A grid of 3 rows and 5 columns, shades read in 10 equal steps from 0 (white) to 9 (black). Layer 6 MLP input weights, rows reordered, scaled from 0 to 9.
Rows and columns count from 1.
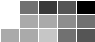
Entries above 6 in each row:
2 0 0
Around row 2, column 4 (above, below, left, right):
6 5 3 5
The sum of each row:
27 15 19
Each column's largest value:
3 5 7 6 9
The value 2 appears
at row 3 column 3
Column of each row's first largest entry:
5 5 5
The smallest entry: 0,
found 2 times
